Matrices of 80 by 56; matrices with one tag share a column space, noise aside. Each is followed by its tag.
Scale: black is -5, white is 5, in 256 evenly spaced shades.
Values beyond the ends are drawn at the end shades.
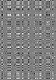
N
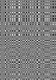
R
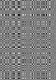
N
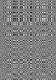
R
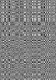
R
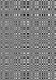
N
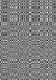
R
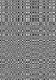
R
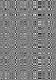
N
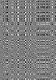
R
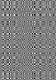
N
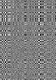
R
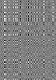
R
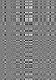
R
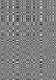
R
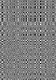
R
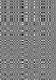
R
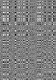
R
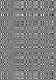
N
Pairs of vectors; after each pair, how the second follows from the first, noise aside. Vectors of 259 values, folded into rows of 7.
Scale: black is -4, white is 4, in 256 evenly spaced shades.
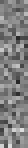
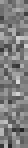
negated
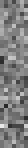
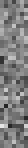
copied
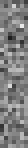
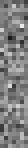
copied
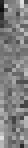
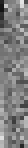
copied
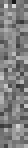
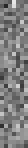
sign-scrambled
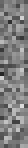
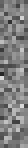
copied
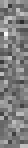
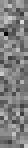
sign-scrambled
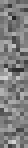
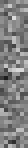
negated
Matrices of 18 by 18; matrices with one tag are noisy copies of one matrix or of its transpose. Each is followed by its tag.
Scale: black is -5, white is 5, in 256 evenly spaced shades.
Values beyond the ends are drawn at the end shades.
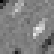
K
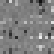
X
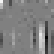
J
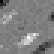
K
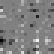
X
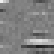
J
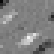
K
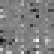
X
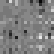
X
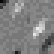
K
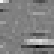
J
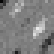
K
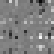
X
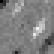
K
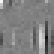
J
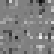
X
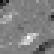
K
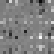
X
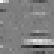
J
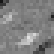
K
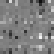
X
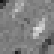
K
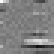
J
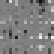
X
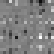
X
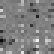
X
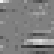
J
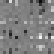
X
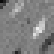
K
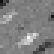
K
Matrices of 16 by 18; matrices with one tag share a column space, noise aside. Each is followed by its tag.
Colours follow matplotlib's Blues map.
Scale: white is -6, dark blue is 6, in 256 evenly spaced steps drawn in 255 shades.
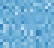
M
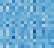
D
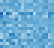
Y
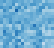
M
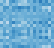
D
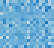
D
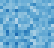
M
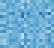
Y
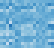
M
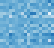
Y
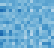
M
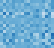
Y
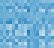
M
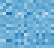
Y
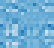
M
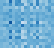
D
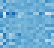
Y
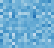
Y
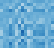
M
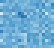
Y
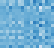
D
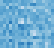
M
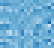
M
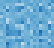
M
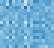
D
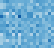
Y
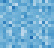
D
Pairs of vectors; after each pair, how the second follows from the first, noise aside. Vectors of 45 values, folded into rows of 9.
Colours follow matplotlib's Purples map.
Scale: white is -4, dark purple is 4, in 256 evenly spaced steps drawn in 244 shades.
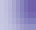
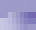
partly zeroed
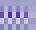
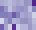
shuffled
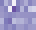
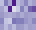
negated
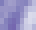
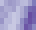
negated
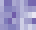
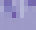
partly zeroed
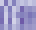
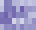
sign-scrambled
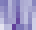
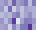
shuffled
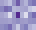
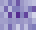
sign-scrambled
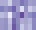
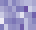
shuffled
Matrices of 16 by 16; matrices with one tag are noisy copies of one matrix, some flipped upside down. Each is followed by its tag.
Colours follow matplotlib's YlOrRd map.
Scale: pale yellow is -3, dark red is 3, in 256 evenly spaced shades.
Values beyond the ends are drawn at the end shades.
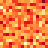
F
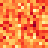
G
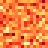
F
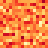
F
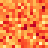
G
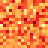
G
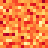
F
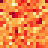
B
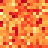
B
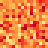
G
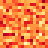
F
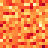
F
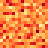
F
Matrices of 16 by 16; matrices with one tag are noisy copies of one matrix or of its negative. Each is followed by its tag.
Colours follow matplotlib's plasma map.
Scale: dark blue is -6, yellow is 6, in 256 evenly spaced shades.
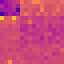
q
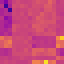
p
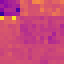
q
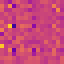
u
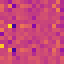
u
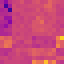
p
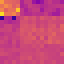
q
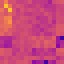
p
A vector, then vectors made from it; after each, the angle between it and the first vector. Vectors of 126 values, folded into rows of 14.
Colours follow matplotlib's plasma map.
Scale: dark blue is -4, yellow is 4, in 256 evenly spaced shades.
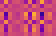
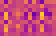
nearly opposite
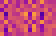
nearly parallel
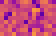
partly aligned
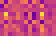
nearly opposite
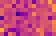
orthogonal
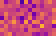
partly opposed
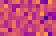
partly opposed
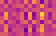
nearly opposite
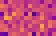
partly opposed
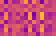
nearly opposite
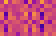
nearly parallel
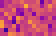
orthogonal
